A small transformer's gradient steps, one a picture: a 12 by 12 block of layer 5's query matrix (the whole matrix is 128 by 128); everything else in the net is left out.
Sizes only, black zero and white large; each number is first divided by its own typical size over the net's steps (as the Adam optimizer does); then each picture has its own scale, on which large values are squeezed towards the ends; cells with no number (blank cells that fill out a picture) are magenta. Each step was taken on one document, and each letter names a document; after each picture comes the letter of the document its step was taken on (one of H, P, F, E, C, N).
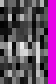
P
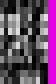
P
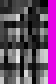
P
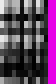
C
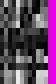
P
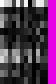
C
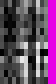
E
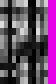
E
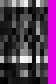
E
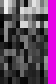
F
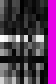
C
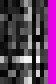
E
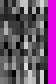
F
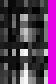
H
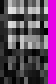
F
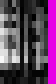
C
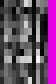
E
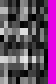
F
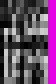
P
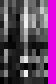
H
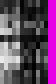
C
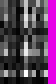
H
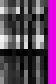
C
